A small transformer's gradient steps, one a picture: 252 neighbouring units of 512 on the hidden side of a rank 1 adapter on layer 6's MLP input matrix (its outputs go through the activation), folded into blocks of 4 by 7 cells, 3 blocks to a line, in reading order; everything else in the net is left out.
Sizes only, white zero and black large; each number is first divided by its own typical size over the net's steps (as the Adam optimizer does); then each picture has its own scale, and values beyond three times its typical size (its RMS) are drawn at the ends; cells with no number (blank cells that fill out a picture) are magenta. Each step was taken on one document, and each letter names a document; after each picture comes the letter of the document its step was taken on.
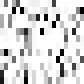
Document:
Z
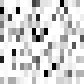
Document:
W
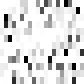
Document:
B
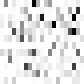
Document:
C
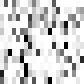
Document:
Z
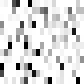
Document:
Z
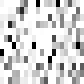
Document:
B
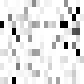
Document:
C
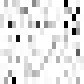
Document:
C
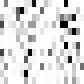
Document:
C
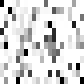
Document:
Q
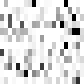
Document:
C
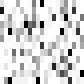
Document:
W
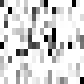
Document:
Q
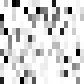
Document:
Z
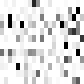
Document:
C
